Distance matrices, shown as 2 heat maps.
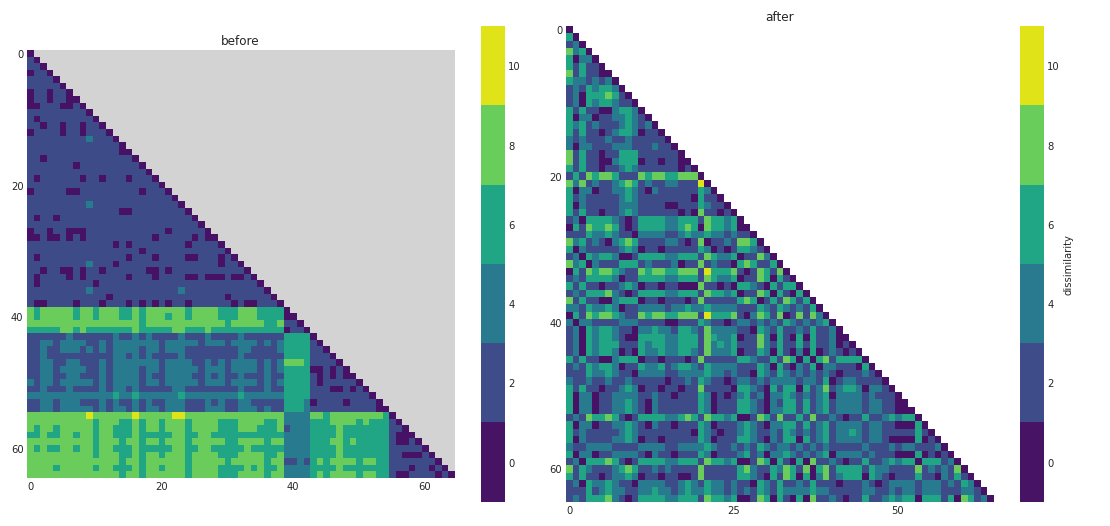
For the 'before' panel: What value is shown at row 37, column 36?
2
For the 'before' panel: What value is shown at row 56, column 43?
6
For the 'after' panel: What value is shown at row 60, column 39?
8
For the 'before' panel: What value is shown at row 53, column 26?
2
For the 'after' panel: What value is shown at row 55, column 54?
2
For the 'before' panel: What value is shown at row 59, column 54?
6
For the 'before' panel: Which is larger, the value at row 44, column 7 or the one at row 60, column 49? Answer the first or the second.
the second
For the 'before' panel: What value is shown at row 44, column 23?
4
